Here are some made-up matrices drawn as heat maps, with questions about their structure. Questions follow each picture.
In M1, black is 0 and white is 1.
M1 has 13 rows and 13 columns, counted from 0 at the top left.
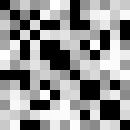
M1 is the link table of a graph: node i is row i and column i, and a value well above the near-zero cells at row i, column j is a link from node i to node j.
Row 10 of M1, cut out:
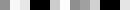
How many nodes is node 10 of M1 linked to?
9
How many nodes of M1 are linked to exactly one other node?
0
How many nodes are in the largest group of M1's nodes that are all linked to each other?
7
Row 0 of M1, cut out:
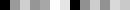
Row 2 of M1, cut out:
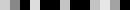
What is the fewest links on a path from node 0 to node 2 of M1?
1
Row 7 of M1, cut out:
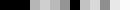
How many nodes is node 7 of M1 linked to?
9
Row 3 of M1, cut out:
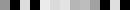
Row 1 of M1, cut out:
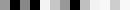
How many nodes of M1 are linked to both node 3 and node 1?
8
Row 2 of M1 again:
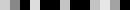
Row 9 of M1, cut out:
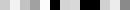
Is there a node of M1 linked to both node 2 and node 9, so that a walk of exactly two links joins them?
yes
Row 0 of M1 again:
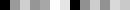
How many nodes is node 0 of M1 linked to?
11
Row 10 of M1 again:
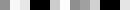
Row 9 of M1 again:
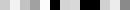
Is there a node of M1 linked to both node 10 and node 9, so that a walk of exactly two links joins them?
yes
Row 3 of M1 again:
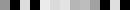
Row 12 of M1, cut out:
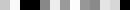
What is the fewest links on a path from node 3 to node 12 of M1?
2
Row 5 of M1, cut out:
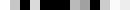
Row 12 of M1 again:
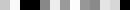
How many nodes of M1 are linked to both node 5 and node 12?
6
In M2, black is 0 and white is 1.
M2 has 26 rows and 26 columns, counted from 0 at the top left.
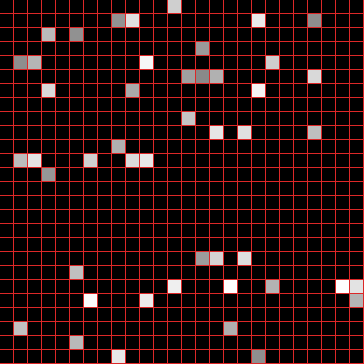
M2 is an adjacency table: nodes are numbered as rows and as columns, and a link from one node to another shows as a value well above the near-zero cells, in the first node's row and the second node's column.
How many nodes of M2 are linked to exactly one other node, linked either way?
1
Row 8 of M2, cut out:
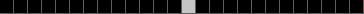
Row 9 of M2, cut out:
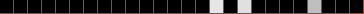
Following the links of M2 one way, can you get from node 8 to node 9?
no
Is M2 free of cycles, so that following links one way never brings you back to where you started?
yes
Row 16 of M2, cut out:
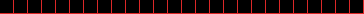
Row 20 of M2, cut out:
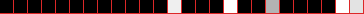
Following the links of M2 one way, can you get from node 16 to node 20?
no
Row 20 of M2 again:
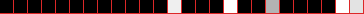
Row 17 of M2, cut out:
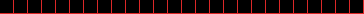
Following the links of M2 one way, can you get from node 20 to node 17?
yes
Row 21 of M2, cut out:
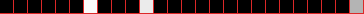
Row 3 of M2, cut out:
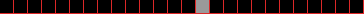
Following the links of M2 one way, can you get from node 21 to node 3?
yes
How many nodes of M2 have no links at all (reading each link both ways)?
1
